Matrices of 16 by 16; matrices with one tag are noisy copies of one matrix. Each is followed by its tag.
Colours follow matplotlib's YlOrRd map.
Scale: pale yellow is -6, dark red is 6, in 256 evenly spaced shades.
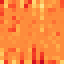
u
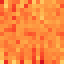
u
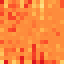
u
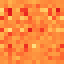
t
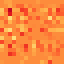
t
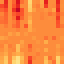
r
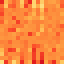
u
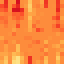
r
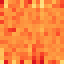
u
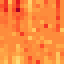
r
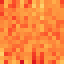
u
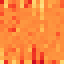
u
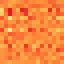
t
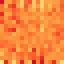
u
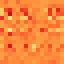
t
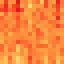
r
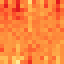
r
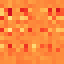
t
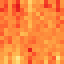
r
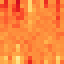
r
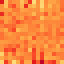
u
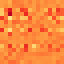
t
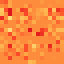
t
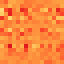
t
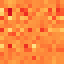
t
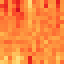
r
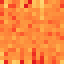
u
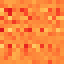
t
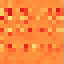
t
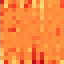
u
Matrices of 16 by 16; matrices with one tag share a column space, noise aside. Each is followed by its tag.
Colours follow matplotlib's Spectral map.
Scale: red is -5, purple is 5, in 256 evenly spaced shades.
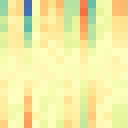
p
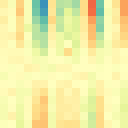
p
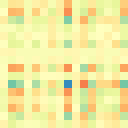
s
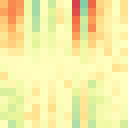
p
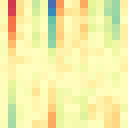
p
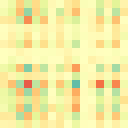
s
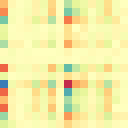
s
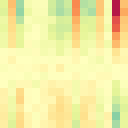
p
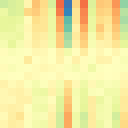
p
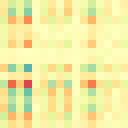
s
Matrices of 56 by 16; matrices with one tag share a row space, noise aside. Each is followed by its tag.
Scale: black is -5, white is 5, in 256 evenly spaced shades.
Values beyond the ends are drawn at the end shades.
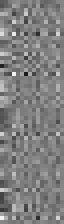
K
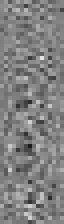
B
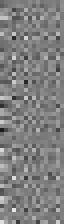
K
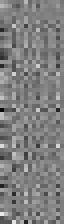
K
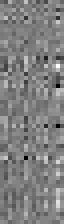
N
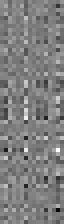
N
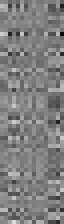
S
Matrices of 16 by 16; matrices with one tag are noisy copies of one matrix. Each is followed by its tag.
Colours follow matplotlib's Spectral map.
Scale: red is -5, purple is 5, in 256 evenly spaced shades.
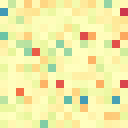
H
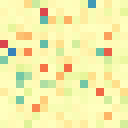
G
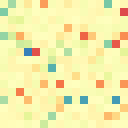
H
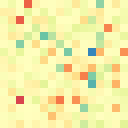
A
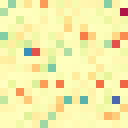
H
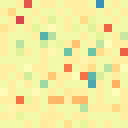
A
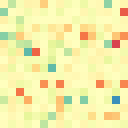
H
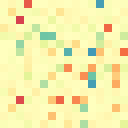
A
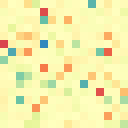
G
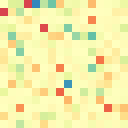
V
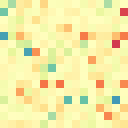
H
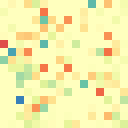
G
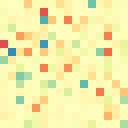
G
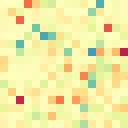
A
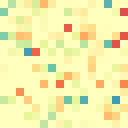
H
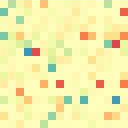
H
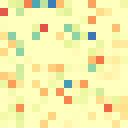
V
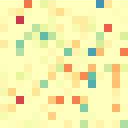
A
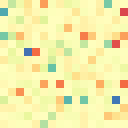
H
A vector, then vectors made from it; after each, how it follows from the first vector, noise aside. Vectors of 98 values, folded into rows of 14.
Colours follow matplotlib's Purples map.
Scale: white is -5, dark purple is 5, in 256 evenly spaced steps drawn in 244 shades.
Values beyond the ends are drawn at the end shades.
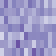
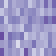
negated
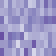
negated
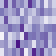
scaled up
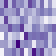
scaled up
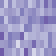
negated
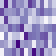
scaled up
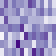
scaled up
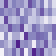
scaled up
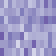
negated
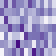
scaled up
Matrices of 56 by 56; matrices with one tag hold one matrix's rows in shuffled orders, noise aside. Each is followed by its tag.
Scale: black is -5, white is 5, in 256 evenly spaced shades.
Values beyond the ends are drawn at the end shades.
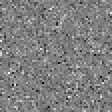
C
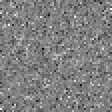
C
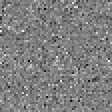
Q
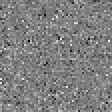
Q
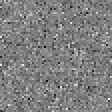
Q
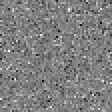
C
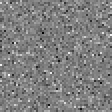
C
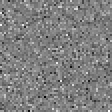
Q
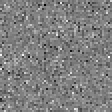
Q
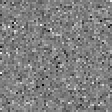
C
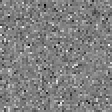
Q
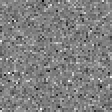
C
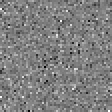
Q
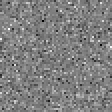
C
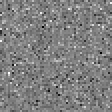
C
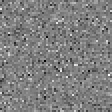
Q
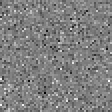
Q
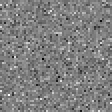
C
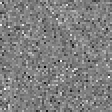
Q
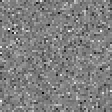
C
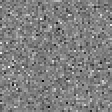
C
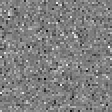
Q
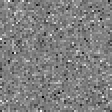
C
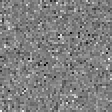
Q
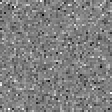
C
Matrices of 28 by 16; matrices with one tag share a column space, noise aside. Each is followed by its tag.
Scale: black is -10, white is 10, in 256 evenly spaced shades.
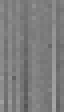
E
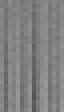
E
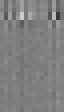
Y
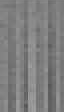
E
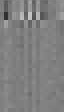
Y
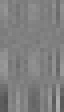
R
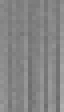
E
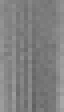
E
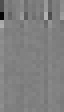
Y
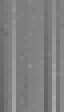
E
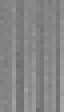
E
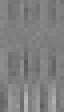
R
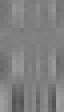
R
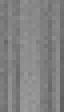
E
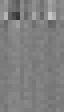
Y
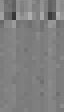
Y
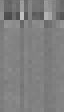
Y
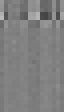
Y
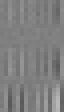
R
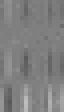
R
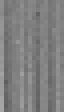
E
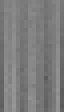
E
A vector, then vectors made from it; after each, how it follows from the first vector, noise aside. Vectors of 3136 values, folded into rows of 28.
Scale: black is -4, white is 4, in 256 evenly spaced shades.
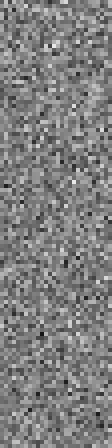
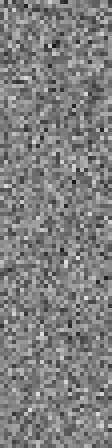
negated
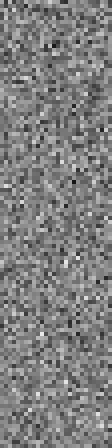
negated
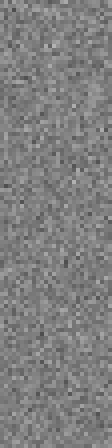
shrunk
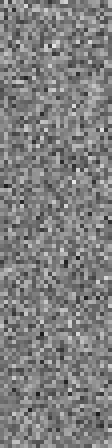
copied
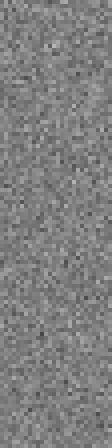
shrunk
